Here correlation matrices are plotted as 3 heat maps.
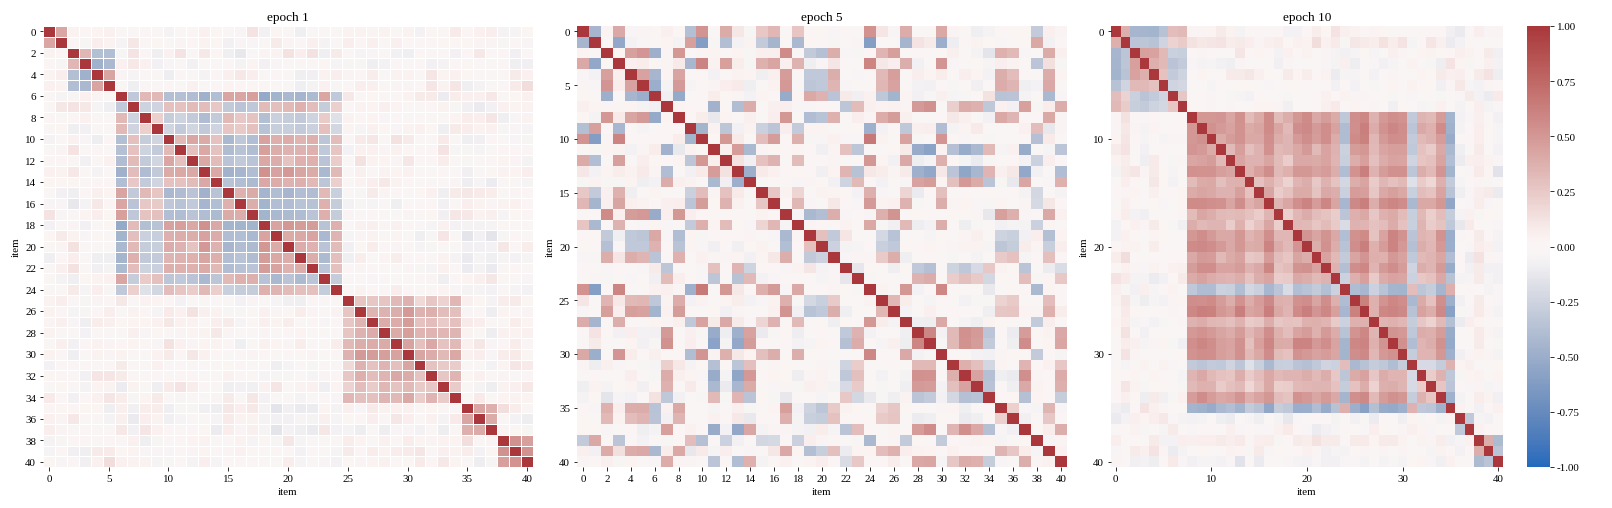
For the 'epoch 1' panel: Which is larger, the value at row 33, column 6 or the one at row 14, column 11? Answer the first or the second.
the second
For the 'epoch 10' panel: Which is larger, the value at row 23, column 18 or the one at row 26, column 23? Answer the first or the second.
the second
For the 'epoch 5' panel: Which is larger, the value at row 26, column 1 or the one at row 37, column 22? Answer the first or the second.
the first
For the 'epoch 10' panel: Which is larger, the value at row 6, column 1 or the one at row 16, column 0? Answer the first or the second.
the first
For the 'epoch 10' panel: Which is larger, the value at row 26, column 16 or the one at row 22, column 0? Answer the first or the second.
the first
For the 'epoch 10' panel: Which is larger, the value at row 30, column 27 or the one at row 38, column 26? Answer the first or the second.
the first
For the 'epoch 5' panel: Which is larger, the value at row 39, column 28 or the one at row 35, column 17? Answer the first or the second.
the second
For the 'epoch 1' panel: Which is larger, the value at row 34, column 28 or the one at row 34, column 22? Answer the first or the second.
the first
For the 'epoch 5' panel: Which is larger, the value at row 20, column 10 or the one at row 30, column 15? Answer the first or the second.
the second
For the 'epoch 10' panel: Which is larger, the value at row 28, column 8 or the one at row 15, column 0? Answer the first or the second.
the first
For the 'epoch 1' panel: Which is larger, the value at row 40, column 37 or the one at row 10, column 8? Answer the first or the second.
the first
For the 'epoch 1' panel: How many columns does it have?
41
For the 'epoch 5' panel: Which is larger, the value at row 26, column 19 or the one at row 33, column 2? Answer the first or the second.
the second
